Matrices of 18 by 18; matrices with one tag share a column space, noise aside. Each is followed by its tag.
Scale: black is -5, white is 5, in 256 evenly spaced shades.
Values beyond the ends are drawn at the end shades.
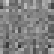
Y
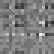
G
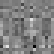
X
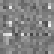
G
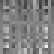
Y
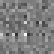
G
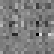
G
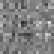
G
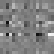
G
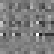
G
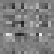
G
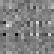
G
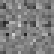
G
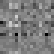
G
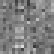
Y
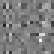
G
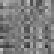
Y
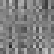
Y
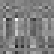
X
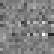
G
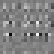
G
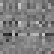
G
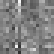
Y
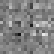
G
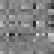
G
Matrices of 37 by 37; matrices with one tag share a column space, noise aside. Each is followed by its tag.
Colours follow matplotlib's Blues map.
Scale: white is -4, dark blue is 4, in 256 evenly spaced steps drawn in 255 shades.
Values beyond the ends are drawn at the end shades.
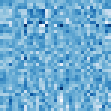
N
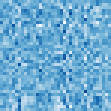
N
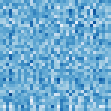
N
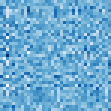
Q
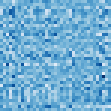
Q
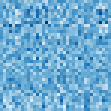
N
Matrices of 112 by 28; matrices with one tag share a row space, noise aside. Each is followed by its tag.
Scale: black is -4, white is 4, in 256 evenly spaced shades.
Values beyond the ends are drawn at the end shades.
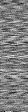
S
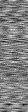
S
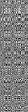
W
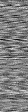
S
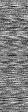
S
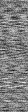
S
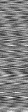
S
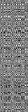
W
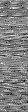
S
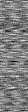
S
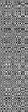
W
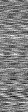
S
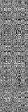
W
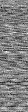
S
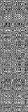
W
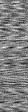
S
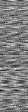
S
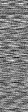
S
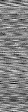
S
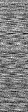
S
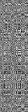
W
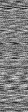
S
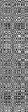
W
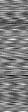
S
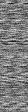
S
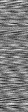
S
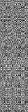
W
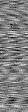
S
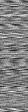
S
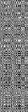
W
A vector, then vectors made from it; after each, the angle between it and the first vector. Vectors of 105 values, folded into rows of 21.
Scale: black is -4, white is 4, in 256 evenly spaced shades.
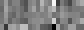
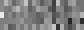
partly opposed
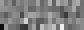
partly opposed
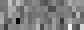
orthogonal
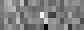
orthogonal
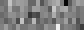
orthogonal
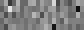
partly aligned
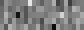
partly aligned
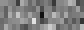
partly opposed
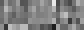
nearly parallel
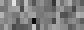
partly opposed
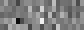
partly aligned
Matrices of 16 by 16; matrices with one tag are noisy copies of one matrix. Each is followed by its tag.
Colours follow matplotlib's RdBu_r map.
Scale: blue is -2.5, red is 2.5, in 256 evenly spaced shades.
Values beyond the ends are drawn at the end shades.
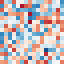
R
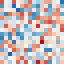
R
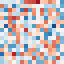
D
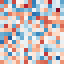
R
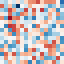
D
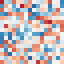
R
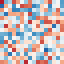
R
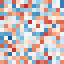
R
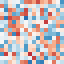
D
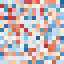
D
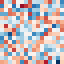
R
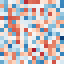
D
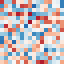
R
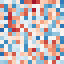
D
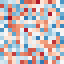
D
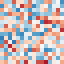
R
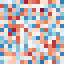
D
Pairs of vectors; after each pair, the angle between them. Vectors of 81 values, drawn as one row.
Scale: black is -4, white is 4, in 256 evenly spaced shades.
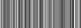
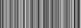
nearly opposite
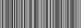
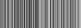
partly aligned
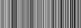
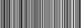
partly opposed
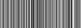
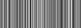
nearly opposite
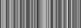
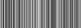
orthogonal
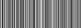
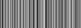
partly aligned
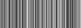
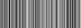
nearly parallel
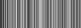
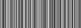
orthogonal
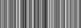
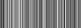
orthogonal
